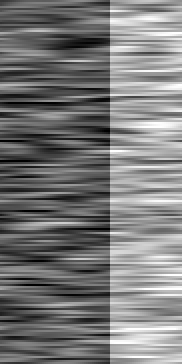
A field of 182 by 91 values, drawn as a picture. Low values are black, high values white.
Grain: streaks across. Ninth with the highest average: bottom right. Average level on the scale: 50%. Seam: vertical, 60% of the way across, the right part higher.
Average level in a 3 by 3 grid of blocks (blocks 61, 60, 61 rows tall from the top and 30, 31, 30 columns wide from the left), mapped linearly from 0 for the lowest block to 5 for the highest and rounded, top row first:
0 1 4 | 0 1 4 | 0 1 5
